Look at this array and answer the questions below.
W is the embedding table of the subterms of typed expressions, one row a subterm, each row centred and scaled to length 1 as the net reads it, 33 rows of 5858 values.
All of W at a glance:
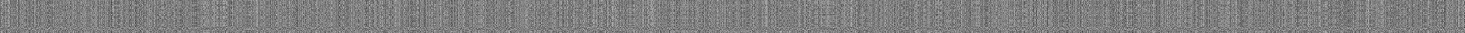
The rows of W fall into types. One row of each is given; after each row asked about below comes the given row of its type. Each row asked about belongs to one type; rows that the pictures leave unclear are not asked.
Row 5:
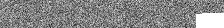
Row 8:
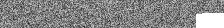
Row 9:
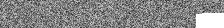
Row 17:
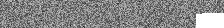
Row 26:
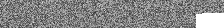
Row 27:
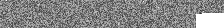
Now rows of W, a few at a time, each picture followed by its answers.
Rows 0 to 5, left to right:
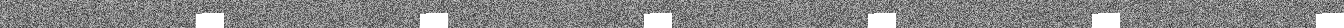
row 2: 17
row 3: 17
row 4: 27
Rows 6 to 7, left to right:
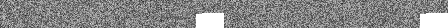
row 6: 9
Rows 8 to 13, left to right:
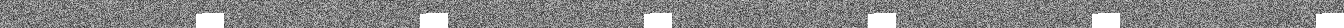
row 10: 26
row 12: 8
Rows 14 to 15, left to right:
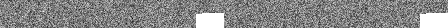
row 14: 8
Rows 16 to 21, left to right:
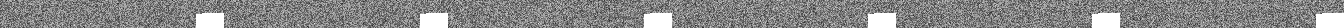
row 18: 9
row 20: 26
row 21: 26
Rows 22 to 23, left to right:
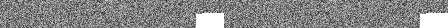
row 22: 17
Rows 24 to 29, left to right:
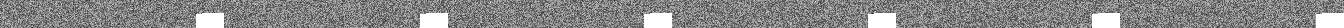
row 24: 8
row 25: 17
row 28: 8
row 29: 5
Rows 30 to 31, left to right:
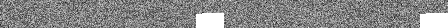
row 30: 26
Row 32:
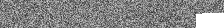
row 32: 17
